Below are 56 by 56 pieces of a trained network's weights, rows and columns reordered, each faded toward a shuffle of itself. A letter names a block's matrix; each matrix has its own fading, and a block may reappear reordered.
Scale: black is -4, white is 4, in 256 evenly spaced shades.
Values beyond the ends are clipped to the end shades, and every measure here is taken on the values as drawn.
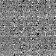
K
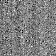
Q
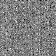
Q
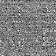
K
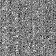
Q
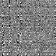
K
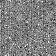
Q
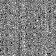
Q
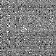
K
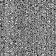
Q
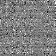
K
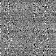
K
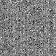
Q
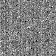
Q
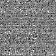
K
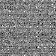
K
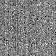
Q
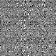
K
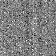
Q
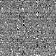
K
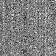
Q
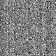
Q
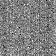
Q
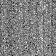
Q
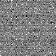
K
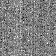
Q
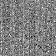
Q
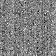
Q
